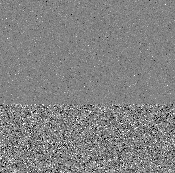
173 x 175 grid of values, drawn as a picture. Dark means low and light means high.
The top part is calmer, up to a seam about 60% of the way down. Neither half mirrors the other. Fine speckle covers the field. The distribution is heavy-tailed on both sides.
